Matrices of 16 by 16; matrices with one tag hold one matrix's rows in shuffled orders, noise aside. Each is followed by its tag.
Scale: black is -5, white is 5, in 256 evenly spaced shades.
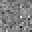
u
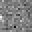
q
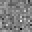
u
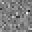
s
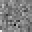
q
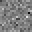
s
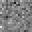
q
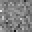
q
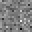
u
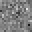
s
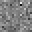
u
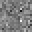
u
